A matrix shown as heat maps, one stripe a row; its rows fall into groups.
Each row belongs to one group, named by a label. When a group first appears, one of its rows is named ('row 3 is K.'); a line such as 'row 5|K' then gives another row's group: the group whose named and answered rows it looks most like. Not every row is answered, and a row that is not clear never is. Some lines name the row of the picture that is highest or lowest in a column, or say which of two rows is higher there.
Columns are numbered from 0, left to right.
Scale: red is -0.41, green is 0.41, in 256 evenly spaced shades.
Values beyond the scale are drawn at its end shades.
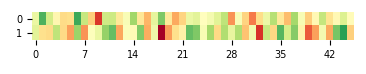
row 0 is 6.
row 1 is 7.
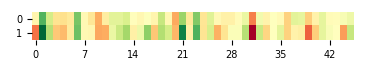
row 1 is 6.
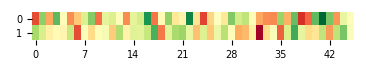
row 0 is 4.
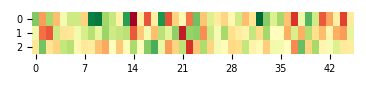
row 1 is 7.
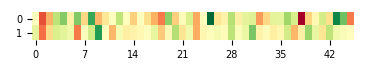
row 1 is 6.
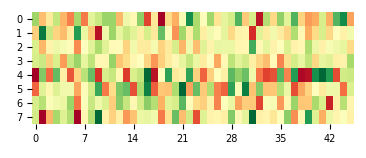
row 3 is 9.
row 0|7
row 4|4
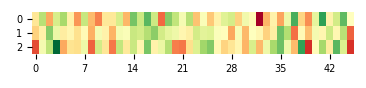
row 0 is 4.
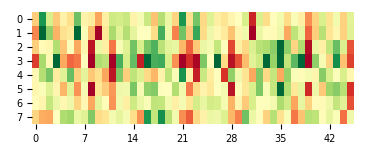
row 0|6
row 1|6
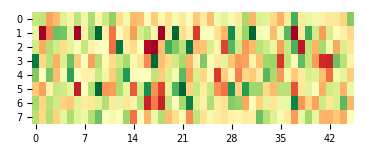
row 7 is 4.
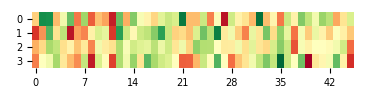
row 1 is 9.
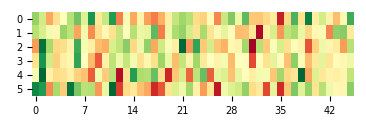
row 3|6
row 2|6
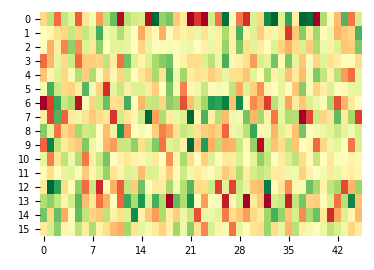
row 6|9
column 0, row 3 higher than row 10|No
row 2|9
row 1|9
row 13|4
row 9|6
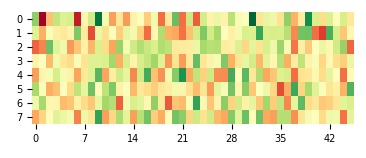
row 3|7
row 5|9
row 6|7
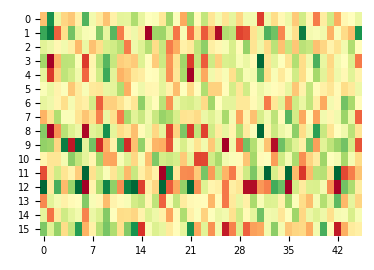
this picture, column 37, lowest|11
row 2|7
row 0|6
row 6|4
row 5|7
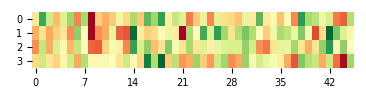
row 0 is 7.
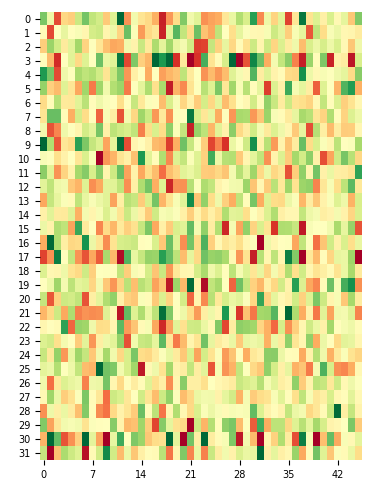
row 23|7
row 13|6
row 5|7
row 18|7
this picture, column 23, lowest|19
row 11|9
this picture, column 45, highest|11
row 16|6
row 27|6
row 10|4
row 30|6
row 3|7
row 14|9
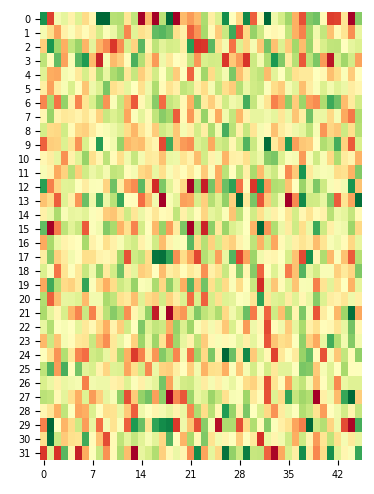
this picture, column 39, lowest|27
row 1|7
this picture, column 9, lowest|30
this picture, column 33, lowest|31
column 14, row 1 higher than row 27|No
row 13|9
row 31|4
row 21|7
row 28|4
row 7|7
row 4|7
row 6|4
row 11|9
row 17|7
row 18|9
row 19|6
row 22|4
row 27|7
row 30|6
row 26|4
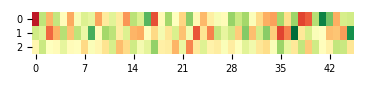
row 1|9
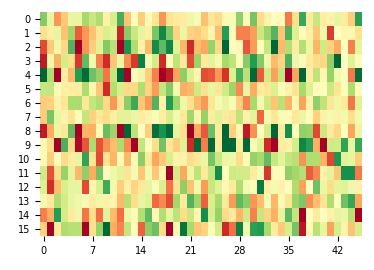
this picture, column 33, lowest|9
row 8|9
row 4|9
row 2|9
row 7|6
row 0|9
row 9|4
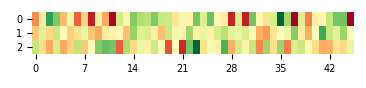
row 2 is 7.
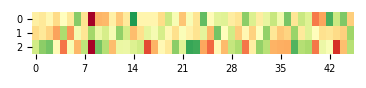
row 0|4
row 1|9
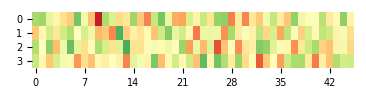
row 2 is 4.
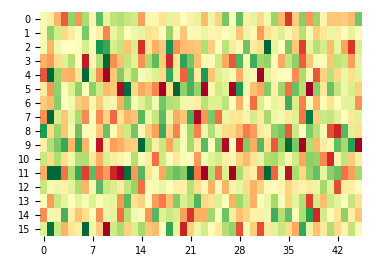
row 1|6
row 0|9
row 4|6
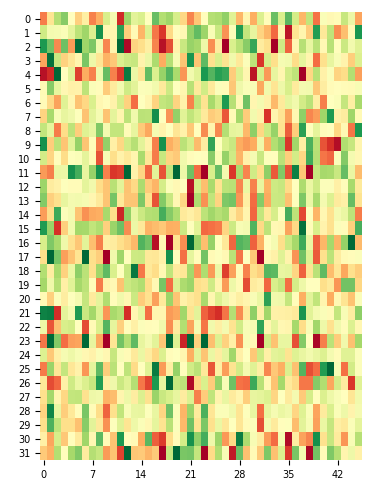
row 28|6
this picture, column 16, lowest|16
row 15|9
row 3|6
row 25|4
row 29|6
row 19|4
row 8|9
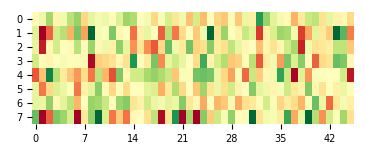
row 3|4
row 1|7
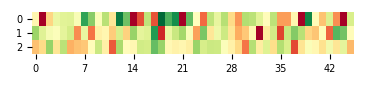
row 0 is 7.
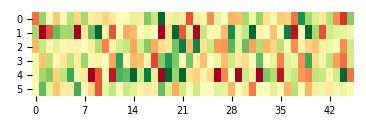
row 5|6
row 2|6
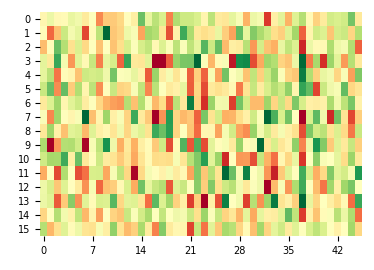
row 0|4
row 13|9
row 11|4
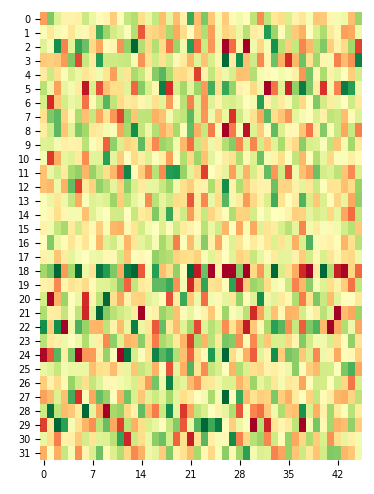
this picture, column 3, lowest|22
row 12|9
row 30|7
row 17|7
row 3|9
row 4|7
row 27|9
